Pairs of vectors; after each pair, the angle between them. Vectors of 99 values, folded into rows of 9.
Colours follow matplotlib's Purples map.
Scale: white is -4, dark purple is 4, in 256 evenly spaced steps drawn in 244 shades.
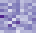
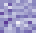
partly opposed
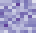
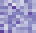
orthogonal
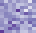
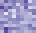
orthogonal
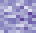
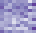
partly opposed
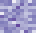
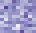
partly opposed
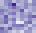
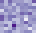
orthogonal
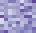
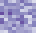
nearly opposite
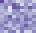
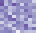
partly aligned
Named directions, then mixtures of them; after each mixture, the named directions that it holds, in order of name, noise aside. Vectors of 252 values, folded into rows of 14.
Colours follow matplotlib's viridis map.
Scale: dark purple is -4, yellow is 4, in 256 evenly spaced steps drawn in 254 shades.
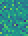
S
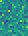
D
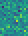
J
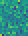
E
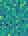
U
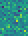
J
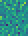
U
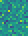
D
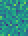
U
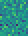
S, U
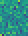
E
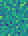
U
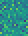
S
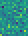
E, J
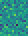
S, U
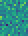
U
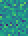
S, U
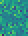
E, S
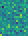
E, J
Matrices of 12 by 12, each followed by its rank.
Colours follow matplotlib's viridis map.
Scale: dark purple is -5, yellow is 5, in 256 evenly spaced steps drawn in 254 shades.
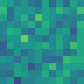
full rank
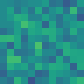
full rank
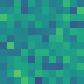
full rank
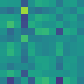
two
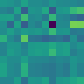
two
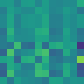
two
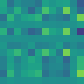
two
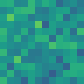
full rank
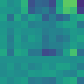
two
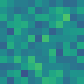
full rank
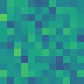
full rank
